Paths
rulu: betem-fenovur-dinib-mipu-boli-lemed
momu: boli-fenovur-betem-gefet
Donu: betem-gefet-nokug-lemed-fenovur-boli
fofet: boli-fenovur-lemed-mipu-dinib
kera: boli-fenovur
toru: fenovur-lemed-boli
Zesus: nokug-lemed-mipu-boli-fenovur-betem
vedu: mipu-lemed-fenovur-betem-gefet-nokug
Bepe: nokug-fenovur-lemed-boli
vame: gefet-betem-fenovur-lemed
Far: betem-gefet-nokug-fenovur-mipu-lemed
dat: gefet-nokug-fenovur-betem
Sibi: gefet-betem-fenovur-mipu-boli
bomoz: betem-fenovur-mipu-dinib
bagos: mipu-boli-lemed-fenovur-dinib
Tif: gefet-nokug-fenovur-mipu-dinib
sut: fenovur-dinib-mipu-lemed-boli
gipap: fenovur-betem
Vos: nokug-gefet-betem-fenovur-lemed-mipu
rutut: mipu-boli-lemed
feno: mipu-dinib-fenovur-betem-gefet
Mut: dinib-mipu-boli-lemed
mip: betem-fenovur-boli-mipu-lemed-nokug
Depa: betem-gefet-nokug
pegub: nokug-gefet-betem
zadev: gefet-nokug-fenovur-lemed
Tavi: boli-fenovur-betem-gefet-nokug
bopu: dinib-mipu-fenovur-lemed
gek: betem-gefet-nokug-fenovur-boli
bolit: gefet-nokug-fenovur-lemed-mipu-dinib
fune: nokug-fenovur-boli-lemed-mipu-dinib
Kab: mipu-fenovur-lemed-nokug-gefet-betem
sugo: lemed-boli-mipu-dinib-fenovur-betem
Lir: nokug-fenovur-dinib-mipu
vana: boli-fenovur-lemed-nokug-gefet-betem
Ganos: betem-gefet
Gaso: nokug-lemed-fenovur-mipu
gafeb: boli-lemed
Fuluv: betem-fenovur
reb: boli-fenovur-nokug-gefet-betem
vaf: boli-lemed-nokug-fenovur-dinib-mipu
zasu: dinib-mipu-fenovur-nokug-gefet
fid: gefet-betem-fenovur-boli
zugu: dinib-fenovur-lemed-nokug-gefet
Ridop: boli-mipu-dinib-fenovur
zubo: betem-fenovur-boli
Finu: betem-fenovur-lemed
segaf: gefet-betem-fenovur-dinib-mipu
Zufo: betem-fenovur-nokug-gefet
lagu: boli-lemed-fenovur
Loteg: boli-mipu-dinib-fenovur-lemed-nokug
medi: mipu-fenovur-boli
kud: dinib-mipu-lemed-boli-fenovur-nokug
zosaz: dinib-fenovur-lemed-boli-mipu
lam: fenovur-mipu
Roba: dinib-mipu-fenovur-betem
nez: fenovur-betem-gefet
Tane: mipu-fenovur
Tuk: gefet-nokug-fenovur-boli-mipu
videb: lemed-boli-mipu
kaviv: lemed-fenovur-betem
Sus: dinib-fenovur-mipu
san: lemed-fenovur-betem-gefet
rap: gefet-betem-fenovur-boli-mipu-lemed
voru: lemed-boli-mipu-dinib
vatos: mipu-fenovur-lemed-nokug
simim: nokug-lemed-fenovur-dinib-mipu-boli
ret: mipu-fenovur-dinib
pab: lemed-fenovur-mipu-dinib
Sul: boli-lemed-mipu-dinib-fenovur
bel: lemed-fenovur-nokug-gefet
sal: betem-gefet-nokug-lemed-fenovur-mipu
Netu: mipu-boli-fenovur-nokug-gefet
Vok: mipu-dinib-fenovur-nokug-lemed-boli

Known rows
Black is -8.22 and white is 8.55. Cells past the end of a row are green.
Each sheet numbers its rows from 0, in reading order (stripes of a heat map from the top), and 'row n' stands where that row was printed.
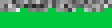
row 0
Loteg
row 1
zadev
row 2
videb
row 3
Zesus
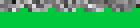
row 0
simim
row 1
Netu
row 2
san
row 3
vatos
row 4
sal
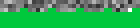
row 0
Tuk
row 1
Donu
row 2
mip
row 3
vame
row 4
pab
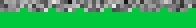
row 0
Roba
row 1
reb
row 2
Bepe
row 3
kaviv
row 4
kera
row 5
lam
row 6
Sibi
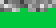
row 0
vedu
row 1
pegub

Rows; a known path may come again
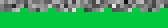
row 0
bolit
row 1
Kab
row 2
bel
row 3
bomoz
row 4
kera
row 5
fid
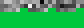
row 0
Sus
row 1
lagu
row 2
Far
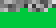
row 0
Tuk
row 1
vana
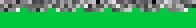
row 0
pab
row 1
Donu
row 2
sugo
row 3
Sul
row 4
bagos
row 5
sut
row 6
Tavi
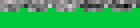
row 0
segaf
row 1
dat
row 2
Gaso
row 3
rulu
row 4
rap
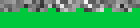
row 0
sal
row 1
Sibi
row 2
feno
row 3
ret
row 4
videb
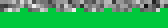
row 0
zasu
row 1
vedu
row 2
Loteg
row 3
nez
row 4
lam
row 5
gafeb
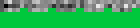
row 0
Mut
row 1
zosaz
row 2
vame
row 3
Lir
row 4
pegub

